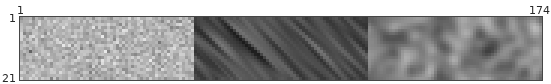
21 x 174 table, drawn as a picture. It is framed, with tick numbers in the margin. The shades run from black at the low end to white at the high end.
It is made of 1 by 3 panels. Panel 1,1: high, fine-grained. Panel 1,2: low, slanting down to the right. Panel 1,3: middling, blotchy.
